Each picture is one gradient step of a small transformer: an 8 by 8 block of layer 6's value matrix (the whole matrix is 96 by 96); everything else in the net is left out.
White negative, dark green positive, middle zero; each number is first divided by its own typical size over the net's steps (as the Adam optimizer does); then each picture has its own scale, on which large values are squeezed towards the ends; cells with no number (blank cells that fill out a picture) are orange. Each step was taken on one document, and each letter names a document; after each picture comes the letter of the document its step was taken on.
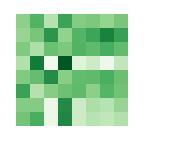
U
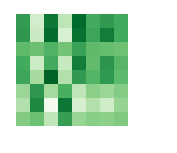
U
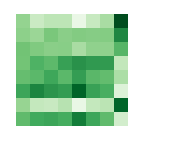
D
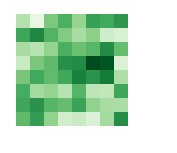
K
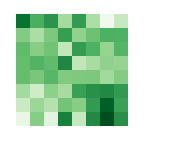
K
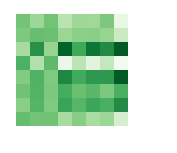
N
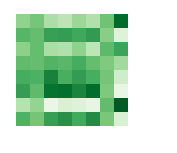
D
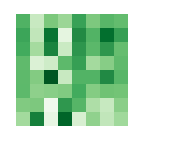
U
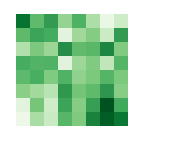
K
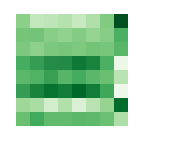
D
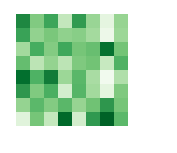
K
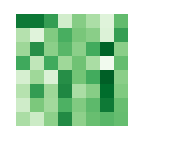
K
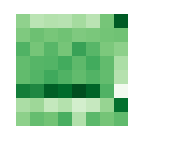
D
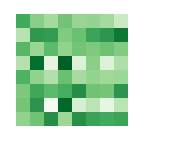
U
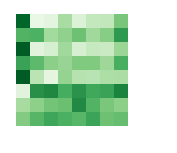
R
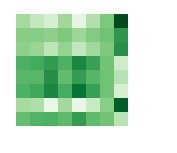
D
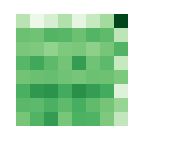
D
